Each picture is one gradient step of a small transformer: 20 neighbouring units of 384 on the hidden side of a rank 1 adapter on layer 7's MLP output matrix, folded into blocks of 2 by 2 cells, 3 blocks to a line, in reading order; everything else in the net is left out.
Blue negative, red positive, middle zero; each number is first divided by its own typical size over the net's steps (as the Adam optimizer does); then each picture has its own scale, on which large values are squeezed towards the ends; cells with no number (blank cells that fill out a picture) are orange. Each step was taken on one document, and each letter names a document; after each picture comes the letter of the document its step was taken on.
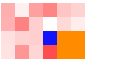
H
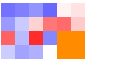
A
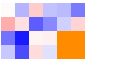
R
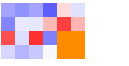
A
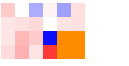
H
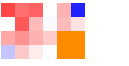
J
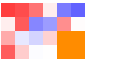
J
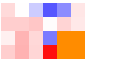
H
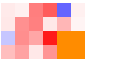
H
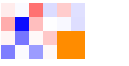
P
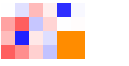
P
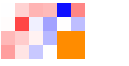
P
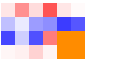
A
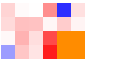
H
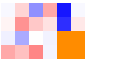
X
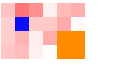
P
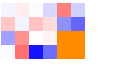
R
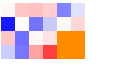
R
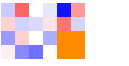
X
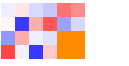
X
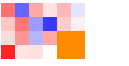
J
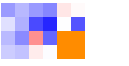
A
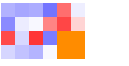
A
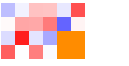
X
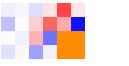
A
